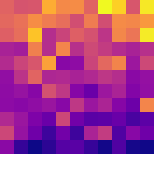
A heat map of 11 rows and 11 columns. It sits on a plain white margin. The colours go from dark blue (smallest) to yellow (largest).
Slope: up to the top. Ninth with the highest average: top right. Stripes: none. Grain: fine. Average level on the scale: 40%.
